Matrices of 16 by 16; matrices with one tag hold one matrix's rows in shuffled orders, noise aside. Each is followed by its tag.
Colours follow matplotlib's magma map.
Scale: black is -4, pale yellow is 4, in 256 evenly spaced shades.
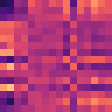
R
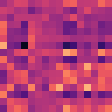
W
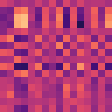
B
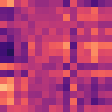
R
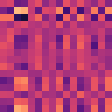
B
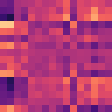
R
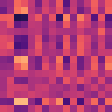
B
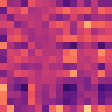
W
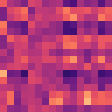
W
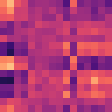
R
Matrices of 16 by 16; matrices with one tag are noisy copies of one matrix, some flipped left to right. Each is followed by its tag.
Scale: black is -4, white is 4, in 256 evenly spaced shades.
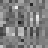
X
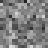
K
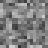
K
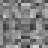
K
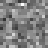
K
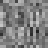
X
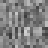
X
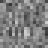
X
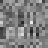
X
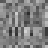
X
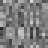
X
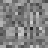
X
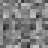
K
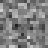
K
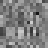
X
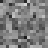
K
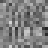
X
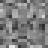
K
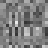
X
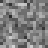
K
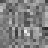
X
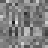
X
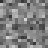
K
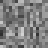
X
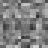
K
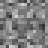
K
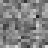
K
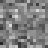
K
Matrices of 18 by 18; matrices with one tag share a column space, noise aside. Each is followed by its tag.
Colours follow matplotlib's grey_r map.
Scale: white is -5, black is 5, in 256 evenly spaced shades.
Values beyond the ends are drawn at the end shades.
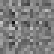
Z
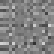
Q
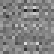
Q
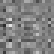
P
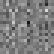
Z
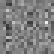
Z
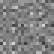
Q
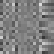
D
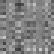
D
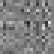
Z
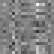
D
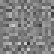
Q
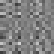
D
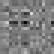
Z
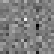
P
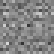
Q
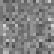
P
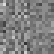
D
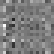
P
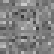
Z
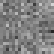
D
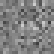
Z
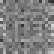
P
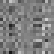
P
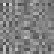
D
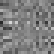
Z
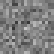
Z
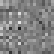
Z
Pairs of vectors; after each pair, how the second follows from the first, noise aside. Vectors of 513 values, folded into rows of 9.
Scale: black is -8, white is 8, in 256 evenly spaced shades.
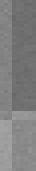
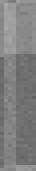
wrapped around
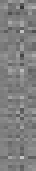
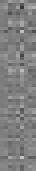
copied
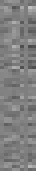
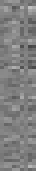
copied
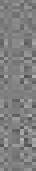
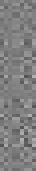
copied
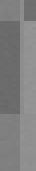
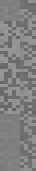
sign-scrambled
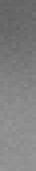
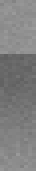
wrapped around
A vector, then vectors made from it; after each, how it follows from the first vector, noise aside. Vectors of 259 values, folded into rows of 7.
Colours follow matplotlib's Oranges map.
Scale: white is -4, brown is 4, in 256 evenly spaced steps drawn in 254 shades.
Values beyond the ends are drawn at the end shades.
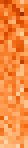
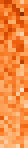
copied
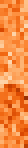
wrapped around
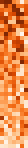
scaled up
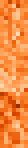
wrapped around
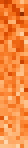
copied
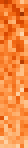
copied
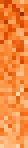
copied
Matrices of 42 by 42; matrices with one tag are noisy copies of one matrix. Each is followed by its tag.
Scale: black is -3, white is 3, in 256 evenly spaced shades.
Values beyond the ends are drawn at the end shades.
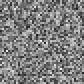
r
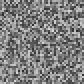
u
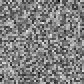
r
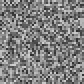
u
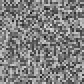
u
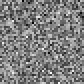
r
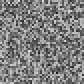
u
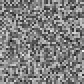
u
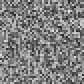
u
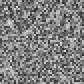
r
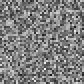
r
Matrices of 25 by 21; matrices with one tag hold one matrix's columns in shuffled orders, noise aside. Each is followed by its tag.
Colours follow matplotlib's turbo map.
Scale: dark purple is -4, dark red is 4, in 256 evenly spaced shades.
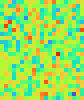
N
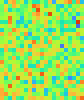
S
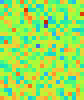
S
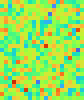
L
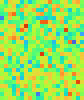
N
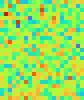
S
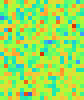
N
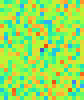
L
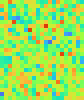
N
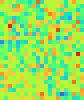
N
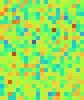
N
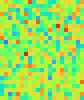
N
